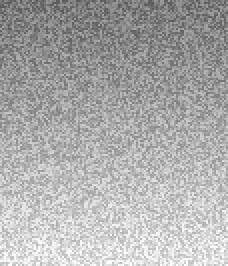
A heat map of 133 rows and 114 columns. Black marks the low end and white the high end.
Stripes: none. Grain: fine. Slope: up to the bottom. Average level on the scale: 70%. Odd rows or columns: none.
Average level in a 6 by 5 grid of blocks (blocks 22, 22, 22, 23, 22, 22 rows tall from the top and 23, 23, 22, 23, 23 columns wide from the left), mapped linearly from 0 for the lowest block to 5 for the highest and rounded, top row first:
00000 / 11111 / 22222 / 33333 / 44444 / 55555
